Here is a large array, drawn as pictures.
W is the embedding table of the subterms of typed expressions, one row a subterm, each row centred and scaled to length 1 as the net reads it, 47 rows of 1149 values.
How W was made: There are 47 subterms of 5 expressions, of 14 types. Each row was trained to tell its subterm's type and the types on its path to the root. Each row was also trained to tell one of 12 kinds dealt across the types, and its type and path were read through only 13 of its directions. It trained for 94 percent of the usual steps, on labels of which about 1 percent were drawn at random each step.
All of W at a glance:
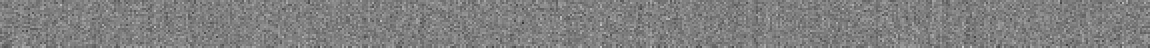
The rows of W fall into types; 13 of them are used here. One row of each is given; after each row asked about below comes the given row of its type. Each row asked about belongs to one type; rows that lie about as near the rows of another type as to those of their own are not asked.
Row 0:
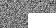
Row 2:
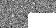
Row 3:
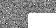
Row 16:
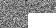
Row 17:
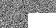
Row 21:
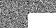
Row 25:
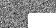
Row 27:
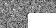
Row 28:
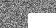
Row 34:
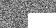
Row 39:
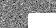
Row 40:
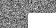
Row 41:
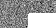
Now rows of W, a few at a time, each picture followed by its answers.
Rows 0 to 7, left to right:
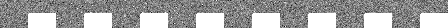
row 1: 40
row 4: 17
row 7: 3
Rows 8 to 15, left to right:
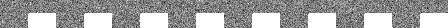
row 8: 3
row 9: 2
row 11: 40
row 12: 21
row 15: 17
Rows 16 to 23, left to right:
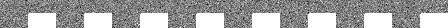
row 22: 3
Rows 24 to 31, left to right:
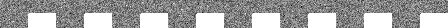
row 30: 40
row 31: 27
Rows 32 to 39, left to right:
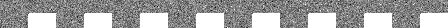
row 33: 2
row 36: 34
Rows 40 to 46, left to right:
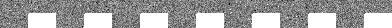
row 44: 34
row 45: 3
